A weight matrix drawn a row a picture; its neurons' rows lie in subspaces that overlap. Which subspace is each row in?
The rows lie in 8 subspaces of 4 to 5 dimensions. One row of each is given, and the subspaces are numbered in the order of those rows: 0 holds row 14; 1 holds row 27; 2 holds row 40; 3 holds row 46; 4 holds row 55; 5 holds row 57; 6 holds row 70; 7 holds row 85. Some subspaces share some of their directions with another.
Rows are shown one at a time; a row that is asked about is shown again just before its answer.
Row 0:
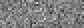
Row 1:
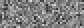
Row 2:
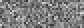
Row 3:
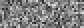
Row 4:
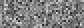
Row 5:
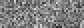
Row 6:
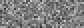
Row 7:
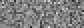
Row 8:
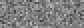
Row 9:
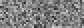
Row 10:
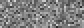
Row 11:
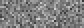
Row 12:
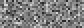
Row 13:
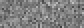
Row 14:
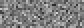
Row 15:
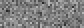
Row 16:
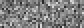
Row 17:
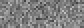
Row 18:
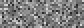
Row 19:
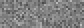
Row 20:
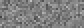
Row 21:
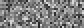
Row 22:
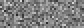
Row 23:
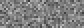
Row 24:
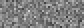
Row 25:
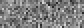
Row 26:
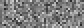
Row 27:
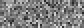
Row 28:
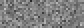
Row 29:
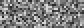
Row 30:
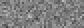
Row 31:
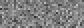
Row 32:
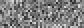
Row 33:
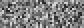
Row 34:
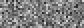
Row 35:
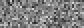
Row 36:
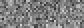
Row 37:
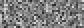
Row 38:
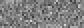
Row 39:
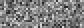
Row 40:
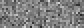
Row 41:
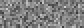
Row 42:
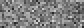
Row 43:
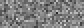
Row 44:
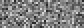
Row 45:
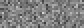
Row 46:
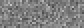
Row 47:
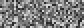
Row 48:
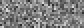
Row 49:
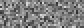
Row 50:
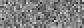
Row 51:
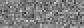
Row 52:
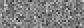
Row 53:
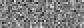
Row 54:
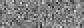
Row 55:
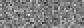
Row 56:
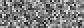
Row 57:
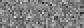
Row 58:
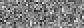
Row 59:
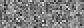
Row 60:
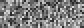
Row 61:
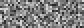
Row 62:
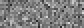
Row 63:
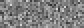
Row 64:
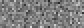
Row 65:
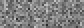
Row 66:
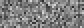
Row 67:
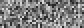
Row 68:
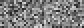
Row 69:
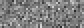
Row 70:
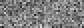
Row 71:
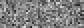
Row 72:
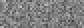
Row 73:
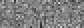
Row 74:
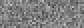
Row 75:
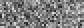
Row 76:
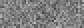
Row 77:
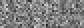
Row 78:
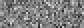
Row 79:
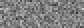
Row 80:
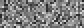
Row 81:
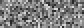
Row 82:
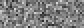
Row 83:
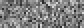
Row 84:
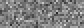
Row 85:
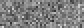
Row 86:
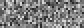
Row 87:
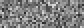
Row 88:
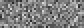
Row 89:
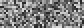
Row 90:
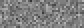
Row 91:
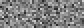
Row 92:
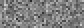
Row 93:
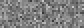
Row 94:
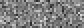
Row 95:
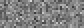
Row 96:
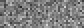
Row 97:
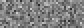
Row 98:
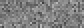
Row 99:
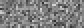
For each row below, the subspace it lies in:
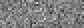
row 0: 2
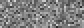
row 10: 1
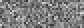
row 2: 5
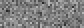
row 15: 6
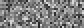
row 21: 1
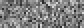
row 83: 7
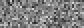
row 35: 7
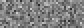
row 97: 4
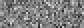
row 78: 1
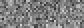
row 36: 6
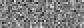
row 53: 2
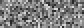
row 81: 1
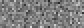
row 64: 2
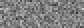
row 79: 3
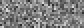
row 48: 6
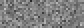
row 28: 4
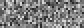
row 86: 7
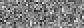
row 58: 2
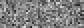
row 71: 2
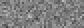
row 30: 5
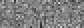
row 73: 2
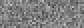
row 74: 3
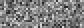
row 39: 0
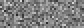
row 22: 3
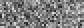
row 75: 7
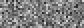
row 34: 0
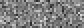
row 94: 2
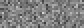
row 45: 0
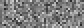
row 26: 5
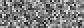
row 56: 7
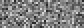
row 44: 2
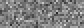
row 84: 5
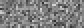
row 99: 0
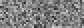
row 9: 6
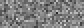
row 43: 5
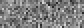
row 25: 7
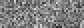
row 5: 1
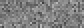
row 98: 6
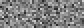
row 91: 1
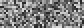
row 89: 6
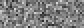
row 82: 0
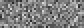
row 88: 5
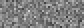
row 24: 0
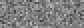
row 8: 2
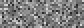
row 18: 0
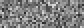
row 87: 1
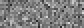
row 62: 1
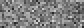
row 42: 7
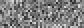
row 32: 5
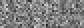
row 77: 6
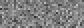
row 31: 0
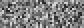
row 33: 5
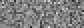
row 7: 2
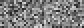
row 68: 6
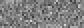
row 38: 5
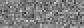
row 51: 5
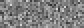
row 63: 6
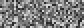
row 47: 0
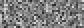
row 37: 5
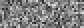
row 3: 7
